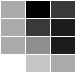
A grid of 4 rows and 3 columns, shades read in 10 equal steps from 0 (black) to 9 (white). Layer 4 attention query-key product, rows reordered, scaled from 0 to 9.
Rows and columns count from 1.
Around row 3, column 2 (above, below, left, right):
2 7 6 1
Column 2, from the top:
0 2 5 7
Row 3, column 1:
6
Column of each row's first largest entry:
1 1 1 1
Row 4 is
9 7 6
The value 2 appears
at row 1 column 3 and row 2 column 2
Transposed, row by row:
6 6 6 9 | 0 2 5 7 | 2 1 1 6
